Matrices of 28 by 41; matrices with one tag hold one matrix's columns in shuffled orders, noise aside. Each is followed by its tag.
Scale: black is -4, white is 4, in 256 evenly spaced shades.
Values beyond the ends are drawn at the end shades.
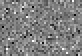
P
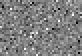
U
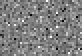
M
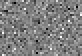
U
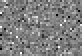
M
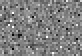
M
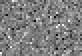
M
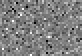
U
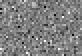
P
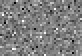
U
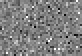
P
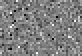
M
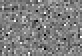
M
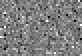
M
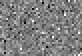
U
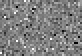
P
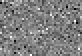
U
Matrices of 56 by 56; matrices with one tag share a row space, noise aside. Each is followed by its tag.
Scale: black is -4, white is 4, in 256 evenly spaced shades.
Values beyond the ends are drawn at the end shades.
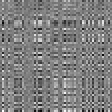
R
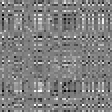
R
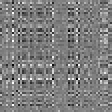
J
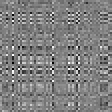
J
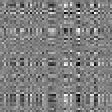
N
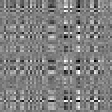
N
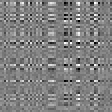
N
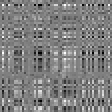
R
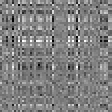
J
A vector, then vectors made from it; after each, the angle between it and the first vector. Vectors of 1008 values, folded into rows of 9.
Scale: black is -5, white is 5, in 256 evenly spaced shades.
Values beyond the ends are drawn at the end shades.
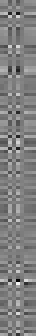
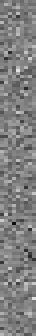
partly opposed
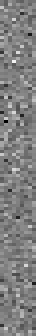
orthogonal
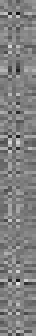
nearly parallel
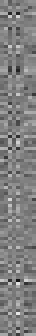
nearly parallel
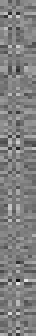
nearly parallel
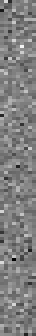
orthogonal
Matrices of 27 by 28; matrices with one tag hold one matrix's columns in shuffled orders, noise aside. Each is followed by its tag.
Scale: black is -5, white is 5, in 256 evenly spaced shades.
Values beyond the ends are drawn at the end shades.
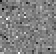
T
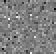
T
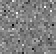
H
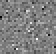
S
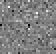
H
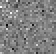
H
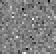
T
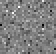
H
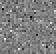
S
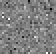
T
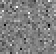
H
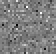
H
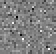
S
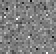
T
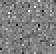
H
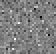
S
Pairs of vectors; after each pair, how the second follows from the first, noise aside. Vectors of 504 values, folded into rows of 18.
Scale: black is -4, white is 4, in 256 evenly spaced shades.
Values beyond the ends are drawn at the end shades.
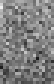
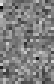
sign-scrambled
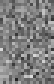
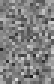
sign-scrambled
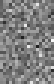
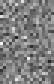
reversed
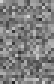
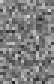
sign-scrambled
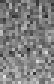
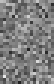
sign-scrambled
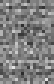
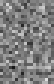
sign-scrambled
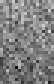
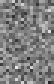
sign-scrambled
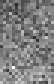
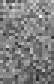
reversed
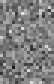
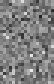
reversed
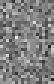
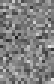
sign-scrambled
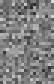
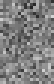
sign-scrambled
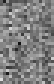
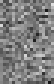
reversed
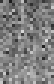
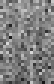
reversed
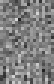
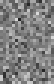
sign-scrambled
